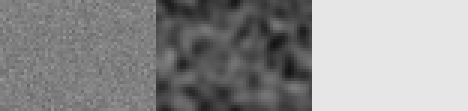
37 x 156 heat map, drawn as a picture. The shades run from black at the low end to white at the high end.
The table splits into one row of 3 panels. Panel 1,1: middling, fine-grained, faint in contrast. Panel 1,2: low, blotchy. Panel 1,3: very high, flat.
